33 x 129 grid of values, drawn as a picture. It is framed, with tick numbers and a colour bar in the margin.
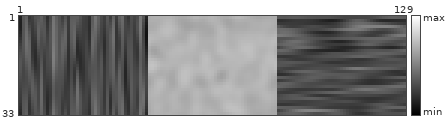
It is made of 1 by 3 panels. Panel 1,1: low, streaked downward. Panel 1,2: high, blotchy, faint in contrast. Panel 1,3: low, streaked across.
